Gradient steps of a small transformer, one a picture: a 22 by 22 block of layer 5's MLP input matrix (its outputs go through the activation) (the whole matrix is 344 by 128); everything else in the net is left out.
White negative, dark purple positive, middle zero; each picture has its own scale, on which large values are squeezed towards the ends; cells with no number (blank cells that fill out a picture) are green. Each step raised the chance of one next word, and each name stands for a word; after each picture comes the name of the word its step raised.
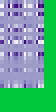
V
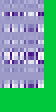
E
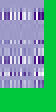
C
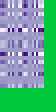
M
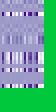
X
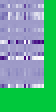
E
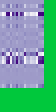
C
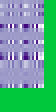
E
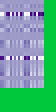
E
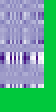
X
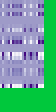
E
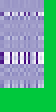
M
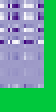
V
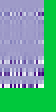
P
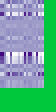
M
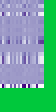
X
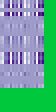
V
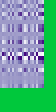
C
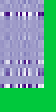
P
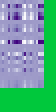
C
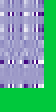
P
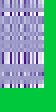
M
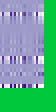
X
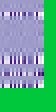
M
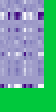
P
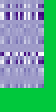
C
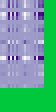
V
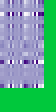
P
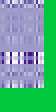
M
